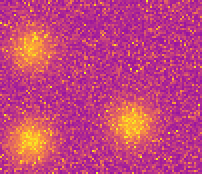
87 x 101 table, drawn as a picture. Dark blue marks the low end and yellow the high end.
The ninth with the highest average is the bottom left. The values are skewed, with a long tail toward high values. No single row or column stands out from its neighbours. Three bumps rise from the field. The halves do not mirror each other.
